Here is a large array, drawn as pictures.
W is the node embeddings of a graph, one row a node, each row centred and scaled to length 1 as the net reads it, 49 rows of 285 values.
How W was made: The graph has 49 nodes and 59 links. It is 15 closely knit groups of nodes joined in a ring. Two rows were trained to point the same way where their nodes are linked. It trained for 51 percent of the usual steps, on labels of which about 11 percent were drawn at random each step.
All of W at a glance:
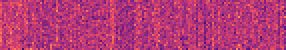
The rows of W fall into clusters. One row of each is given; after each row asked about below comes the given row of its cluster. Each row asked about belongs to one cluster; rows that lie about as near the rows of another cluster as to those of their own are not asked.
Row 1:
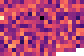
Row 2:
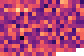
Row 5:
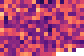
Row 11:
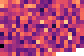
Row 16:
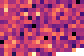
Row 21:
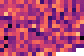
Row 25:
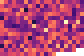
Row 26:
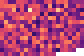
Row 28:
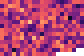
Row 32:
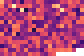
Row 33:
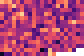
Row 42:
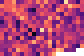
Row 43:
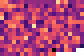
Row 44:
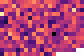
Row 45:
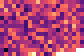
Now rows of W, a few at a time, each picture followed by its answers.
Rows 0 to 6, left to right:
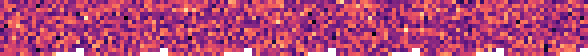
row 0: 43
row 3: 16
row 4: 44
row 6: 32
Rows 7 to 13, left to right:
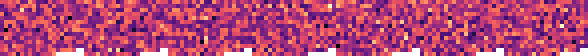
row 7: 33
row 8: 28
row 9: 5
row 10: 1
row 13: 21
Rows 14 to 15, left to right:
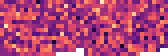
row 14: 26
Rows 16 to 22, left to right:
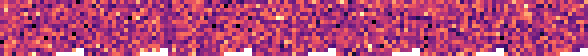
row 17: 45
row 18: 43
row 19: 26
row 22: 42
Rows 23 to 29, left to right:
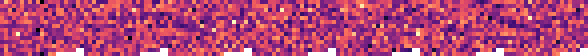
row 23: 45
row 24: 1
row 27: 44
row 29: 5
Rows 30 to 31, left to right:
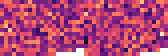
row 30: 33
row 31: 11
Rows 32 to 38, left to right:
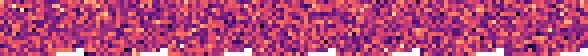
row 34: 2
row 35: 1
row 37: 25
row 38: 32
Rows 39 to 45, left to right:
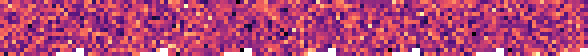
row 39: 28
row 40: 25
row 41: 16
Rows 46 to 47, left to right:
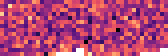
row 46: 32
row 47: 2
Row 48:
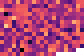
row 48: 42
